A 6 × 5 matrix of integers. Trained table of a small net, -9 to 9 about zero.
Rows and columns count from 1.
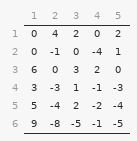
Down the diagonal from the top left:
0 -1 3 -1 -4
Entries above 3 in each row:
1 0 1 0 1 1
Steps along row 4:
down up down down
